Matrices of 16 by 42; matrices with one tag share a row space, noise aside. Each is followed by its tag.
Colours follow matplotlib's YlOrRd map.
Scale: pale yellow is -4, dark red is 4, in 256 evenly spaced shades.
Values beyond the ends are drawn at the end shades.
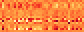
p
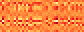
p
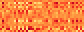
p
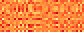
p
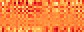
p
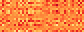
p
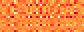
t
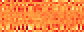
p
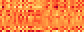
p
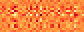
t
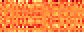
p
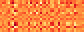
t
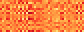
p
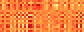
p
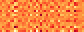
t
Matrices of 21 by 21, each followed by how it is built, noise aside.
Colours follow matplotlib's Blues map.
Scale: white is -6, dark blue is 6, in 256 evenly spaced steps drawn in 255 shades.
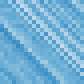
Toeplitz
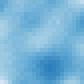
smooth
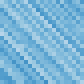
Toeplitz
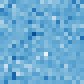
noise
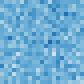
noise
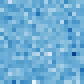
noise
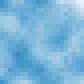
smooth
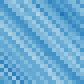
Toeplitz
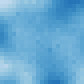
smooth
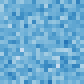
noise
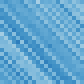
Toeplitz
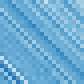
Toeplitz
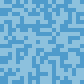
noise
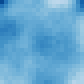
smooth
